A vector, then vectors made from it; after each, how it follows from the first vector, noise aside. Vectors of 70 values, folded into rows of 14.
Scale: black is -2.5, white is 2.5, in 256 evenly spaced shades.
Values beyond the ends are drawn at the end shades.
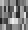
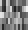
wrapped around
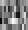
copied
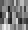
wrapped around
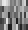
wrapped around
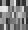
wrapped around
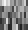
wrapped around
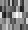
wrapped around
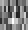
copied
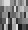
wrapped around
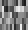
wrapped around
